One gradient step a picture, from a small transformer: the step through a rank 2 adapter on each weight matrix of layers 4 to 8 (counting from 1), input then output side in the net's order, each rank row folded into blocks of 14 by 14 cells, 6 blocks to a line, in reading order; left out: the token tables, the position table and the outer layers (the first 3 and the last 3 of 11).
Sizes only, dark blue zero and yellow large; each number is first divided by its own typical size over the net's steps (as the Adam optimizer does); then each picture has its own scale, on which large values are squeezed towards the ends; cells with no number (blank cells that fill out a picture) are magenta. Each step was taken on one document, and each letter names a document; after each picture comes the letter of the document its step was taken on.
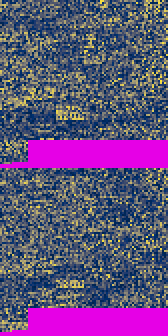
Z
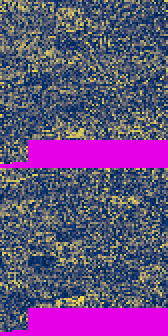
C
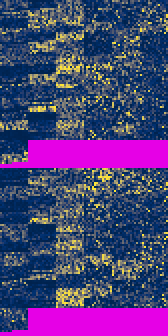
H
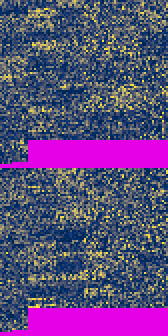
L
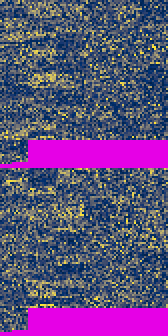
C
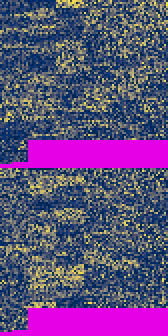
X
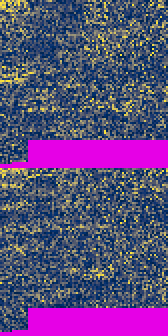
L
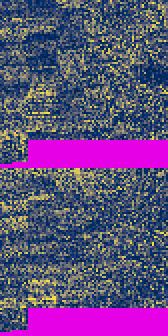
X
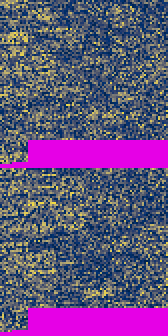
C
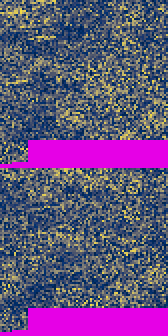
X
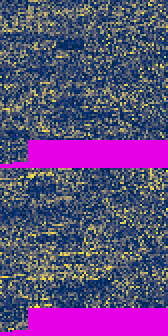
L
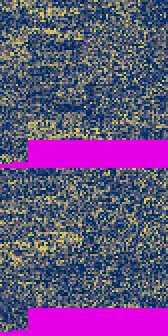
C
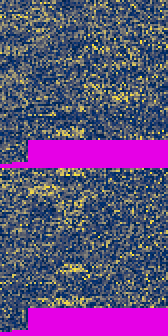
L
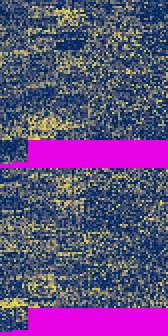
X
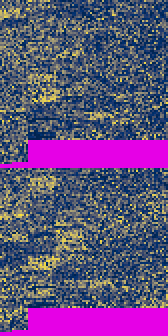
Z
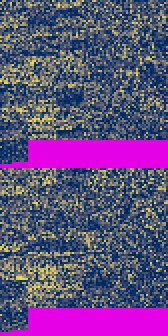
X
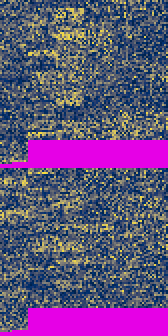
C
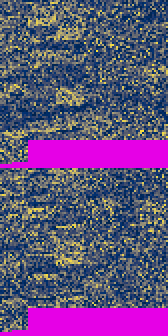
C
